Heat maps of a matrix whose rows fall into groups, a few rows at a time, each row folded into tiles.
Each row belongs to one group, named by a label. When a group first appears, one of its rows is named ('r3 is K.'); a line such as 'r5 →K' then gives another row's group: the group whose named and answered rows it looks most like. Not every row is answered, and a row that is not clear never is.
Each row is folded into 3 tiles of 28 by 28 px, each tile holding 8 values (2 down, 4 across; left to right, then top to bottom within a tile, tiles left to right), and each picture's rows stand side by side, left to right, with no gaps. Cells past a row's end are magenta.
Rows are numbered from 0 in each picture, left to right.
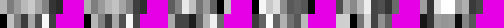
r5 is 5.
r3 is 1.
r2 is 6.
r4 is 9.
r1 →5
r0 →5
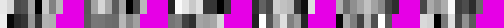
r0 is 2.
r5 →9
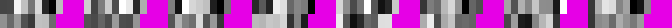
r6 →6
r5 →9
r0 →6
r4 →2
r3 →9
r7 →1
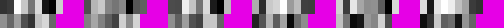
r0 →6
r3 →5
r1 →1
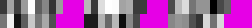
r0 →9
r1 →5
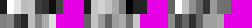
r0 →1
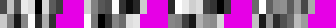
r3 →2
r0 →9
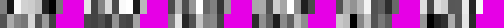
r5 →6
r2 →9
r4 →9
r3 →5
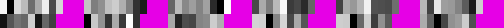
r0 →5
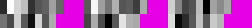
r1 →1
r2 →2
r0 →1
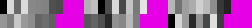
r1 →2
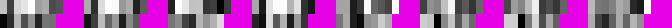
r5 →9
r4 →2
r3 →5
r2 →1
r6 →9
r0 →5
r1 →5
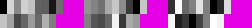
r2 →2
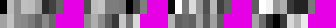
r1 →1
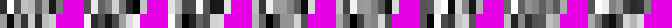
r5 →6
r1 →2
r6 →2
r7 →1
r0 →2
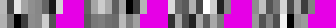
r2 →5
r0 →6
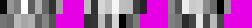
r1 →5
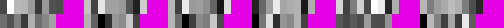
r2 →6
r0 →1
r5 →5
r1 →6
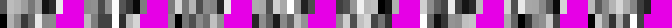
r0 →1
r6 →6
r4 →9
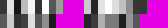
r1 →5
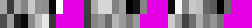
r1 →1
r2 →9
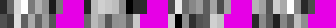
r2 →2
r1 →1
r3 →5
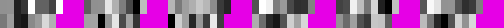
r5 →1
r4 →6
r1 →9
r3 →1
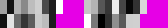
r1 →2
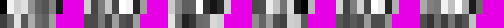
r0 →1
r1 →5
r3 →6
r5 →5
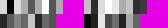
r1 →5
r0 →5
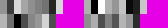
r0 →6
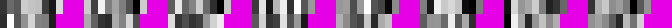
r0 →9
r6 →1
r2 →2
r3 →9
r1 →6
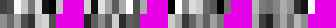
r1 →5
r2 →9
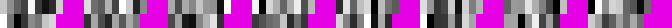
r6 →9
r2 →6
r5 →2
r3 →5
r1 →5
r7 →9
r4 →9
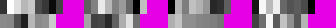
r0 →1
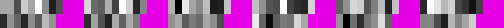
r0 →5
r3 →2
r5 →1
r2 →6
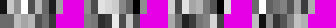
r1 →6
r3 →2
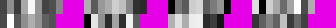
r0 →9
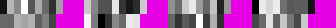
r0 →9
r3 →1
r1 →2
